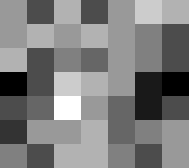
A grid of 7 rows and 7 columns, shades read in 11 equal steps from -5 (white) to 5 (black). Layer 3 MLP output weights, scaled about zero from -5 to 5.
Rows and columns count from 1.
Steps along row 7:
up down same up up down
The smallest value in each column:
-2 -2 -5 -2 -1 -3 -2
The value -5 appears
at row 5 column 3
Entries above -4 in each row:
7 7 7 7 6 7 7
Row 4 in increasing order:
-3 -2 -1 2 4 5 5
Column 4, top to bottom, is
2 -2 1 -2 -1 -2 -2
